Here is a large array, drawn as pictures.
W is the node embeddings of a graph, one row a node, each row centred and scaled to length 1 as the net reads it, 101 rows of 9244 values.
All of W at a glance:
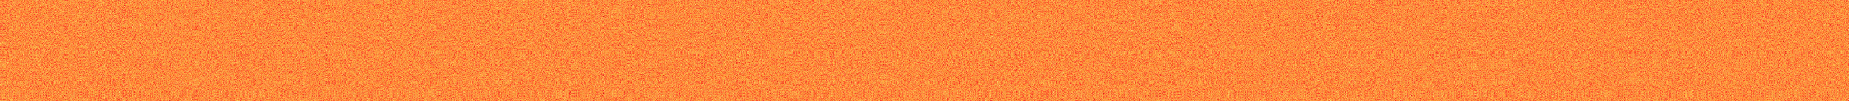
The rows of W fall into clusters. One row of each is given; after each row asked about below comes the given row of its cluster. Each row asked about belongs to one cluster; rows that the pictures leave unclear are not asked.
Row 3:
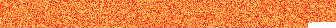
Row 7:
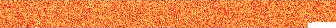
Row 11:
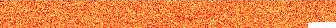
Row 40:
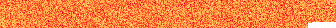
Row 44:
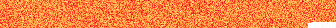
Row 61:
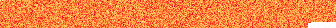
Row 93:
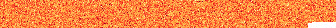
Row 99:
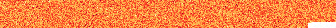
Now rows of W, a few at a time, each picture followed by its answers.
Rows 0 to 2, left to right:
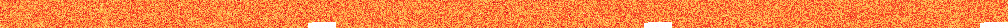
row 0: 99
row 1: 3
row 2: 11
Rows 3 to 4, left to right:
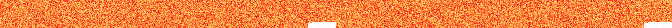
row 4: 40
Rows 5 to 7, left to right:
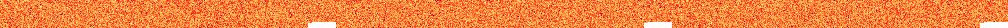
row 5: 44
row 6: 99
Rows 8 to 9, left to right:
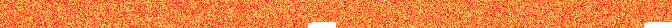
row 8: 44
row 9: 3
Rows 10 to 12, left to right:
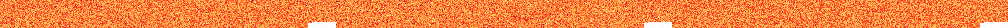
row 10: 93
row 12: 93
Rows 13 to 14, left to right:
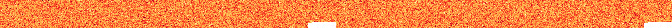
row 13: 99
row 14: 3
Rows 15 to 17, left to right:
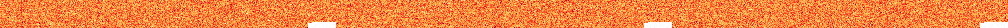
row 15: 7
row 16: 93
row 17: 7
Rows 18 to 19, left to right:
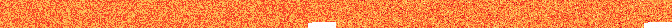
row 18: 3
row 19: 40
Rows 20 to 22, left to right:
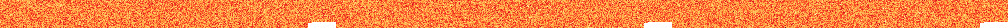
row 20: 61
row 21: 44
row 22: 3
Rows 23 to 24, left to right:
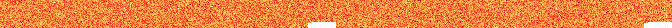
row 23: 99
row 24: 40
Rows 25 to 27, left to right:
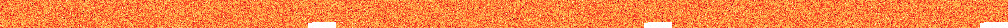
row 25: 40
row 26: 99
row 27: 93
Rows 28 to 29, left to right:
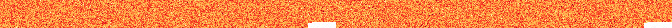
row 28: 93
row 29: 99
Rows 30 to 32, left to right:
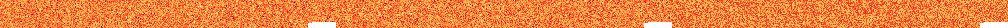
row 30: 3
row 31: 7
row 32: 44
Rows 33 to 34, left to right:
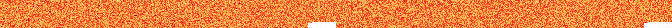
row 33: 99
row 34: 61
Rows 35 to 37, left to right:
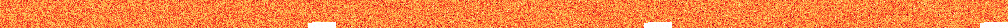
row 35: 7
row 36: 99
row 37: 11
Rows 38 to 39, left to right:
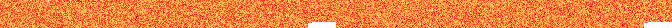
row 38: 3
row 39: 7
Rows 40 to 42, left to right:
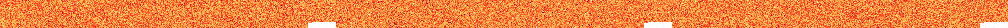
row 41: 93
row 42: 11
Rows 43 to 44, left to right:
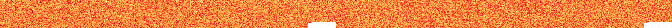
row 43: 61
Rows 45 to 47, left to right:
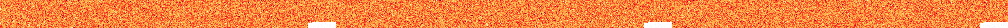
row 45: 40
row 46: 99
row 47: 99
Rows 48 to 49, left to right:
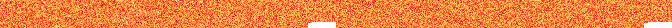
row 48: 61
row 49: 93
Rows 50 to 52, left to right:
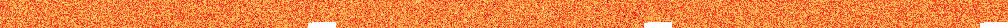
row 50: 11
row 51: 3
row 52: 3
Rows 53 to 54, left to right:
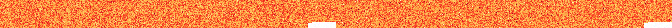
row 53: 3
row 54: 99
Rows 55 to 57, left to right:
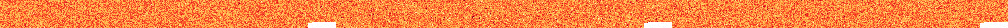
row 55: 99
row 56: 3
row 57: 11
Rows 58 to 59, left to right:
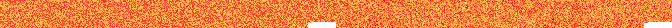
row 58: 99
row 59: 44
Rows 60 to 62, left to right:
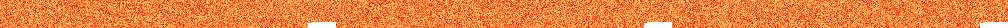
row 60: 44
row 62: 7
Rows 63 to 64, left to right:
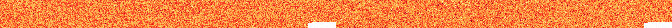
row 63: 44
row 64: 61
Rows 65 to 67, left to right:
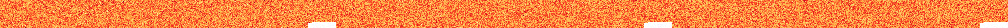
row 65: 61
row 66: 11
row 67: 44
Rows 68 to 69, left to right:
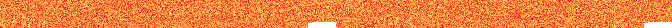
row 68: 40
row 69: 11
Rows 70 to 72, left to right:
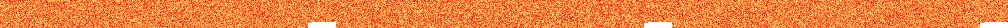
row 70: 99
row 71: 3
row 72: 40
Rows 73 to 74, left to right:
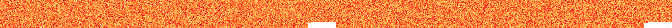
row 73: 44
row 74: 93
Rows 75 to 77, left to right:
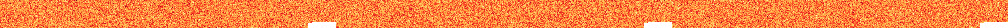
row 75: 44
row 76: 40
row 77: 99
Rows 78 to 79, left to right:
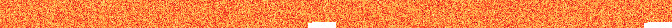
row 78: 7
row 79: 61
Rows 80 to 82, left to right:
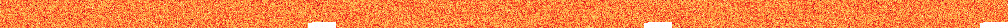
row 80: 7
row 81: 44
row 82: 44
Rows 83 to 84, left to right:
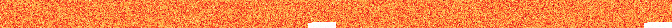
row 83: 44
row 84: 61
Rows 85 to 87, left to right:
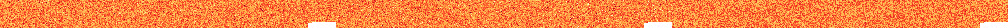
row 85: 3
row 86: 93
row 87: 40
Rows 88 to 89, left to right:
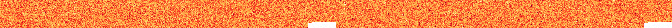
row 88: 7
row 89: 3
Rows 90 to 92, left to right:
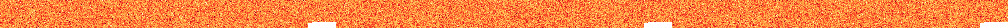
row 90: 93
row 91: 11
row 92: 11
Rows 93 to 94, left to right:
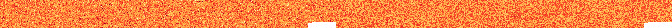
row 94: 11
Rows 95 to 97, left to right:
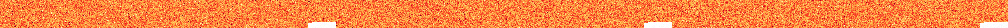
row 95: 93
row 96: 93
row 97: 11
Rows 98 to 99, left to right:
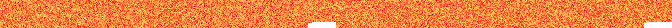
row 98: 61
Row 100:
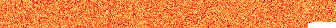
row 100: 61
